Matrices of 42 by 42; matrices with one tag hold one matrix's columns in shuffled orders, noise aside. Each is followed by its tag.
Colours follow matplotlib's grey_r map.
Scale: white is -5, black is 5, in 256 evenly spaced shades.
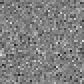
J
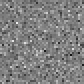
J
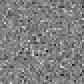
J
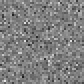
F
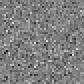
J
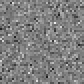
F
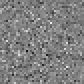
J
